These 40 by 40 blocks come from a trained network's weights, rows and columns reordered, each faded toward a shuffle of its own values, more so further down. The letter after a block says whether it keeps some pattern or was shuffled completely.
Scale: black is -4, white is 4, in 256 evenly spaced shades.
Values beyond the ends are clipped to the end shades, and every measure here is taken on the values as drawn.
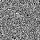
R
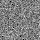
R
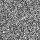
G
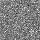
G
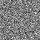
G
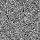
R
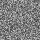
G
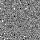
R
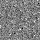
G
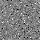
R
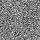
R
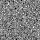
G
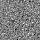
R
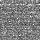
R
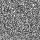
G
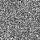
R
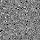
R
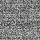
R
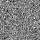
R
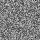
G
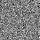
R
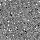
G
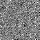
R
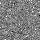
G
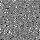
G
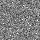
G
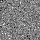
G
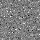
G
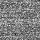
R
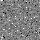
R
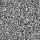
G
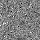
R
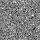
R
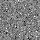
G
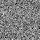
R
